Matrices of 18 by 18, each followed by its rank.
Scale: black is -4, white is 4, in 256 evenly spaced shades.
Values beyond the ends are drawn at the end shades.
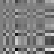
one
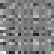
two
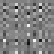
two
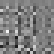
three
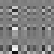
one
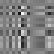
one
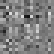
three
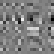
three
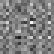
three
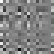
two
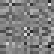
three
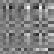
two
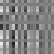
one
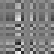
one
